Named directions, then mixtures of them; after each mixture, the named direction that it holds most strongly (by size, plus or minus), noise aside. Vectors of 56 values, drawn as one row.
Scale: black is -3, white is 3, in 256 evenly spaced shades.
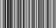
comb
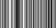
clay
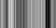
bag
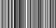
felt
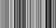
bag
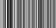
comb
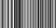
felt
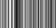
clay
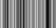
bag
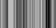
bag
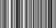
clay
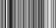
bag
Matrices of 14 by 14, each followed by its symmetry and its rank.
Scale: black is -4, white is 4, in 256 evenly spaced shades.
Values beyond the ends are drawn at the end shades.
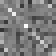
symmetric, full rank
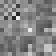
symmetric, rank three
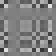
symmetric, rank one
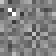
symmetric, rank three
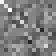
symmetric, full rank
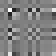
symmetric, rank one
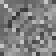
symmetric, full rank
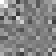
symmetric, rank three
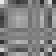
symmetric, rank one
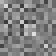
symmetric, rank three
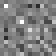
symmetric, rank three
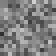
antisymmetric, full rank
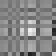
symmetric, rank one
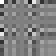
symmetric, rank one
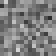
antisymmetric, full rank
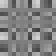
symmetric, rank one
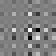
symmetric, rank one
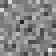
symmetric, full rank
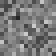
symmetric, full rank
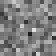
antisymmetric, full rank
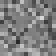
antisymmetric, full rank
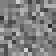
antisymmetric, full rank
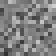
antisymmetric, full rank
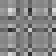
symmetric, rank one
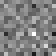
symmetric, rank three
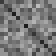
symmetric, full rank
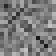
symmetric, full rank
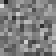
antisymmetric, full rank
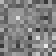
symmetric, rank three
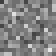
symmetric, full rank
